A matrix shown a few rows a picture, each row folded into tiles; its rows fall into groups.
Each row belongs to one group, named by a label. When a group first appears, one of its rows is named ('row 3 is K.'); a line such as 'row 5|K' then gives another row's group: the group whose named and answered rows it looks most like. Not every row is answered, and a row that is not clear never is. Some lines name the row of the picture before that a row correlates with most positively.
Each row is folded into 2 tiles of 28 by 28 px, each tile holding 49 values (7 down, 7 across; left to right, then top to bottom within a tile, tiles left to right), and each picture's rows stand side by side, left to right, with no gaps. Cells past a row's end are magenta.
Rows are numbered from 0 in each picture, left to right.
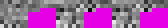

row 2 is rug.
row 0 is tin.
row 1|rug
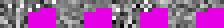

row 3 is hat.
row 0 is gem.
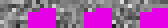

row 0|hat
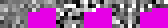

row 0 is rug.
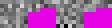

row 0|gem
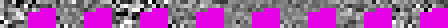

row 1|tin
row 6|hat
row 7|rug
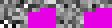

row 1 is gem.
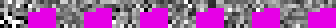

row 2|rug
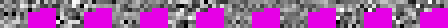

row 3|hat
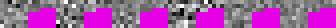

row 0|tin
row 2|tin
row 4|hat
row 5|gem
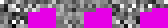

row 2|gem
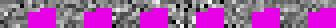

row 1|hat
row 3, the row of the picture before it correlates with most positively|1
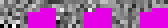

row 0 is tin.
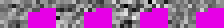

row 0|hat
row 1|rug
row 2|hat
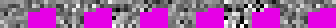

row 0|hat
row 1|gem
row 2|rug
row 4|rug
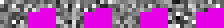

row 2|gem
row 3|tin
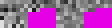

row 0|rug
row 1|tin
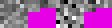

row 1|tin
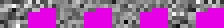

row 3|hat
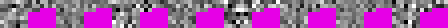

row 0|hat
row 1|gem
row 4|gem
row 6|rug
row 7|gem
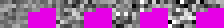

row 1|tin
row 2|hat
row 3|tin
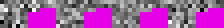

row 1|tin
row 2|gem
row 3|rug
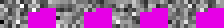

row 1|rug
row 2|gem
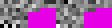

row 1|tin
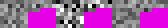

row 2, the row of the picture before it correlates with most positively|0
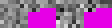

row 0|rug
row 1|rug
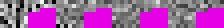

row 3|hat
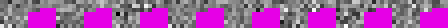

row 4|rug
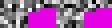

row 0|gem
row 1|hat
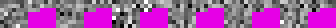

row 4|rug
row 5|rug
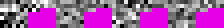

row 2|tin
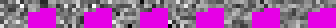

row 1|gem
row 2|hat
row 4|hat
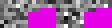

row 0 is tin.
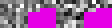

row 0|gem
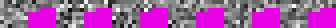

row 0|tin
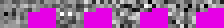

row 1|hat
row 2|hat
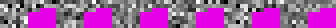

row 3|hat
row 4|gem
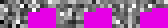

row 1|hat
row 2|gem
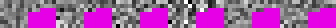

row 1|rug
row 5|tin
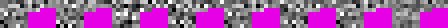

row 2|hat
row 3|gem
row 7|hat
